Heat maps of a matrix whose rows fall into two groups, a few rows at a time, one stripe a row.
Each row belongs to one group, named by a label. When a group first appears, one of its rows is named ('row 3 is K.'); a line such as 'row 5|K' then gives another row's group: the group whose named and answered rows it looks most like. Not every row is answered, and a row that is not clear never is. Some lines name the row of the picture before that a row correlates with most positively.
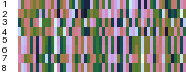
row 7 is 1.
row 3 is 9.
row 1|1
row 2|1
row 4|1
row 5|9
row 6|9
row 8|9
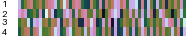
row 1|1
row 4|9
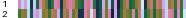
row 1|9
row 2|9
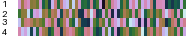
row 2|9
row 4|9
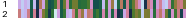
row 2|9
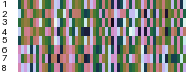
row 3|9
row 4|1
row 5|9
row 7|1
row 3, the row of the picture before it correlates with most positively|2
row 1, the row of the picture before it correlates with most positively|2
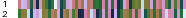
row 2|9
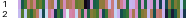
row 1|1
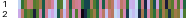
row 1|1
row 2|1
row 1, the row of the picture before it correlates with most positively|1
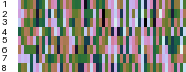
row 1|1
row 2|1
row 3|1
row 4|9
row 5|1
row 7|9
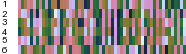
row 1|1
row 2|9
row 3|9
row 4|9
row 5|9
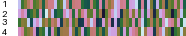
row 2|1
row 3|9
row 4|1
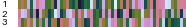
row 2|9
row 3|1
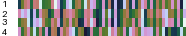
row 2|9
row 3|9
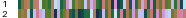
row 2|9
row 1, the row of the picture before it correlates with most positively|1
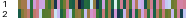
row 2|9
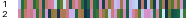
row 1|1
